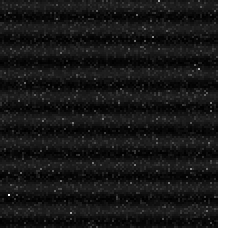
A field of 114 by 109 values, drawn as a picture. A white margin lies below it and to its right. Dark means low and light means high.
No single row or column stands out from its neighbours. Most values sit low, with a long tail of high ones. No overall slope runs across the table. On average the colour sits 10% of the way up the scale. Stripes running across repeat 10 times from top to bottom.
